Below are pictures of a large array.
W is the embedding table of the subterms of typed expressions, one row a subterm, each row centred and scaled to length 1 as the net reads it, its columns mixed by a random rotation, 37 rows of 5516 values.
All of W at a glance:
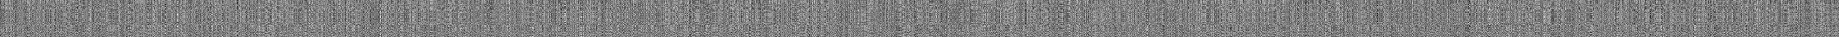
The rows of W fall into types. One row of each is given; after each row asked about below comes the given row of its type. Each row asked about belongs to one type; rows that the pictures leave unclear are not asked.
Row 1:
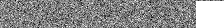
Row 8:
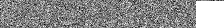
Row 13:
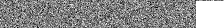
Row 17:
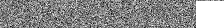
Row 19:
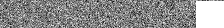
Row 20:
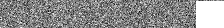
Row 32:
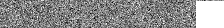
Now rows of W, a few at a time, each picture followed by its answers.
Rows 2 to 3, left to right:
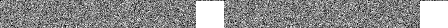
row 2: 1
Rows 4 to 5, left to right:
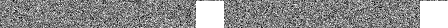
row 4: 8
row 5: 13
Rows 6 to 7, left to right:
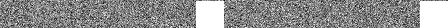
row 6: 17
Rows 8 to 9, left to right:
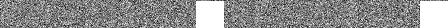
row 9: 8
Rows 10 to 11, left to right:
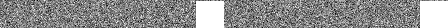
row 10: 20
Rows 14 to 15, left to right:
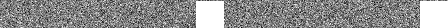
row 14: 20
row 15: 13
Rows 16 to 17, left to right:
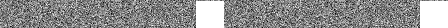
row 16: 17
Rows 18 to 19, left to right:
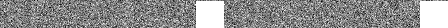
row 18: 8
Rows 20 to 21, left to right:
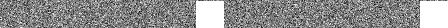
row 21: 13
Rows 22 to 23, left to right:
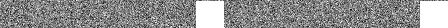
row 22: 17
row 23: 20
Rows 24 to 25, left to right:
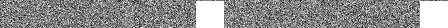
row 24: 8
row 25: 1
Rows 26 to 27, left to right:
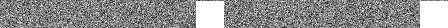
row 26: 20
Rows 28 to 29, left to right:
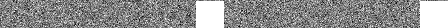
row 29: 32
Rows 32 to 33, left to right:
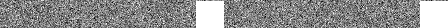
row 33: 19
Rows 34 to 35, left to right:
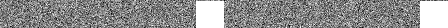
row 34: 17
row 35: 1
